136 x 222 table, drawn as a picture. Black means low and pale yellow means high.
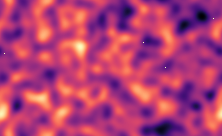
Neither half mirrors the other. The histogram is bell-shaped. On average the colour sits 50% of the way up the scale. The texture varies smoothly and slowly. Four lone cells stand out, each far higher than its neighbours.
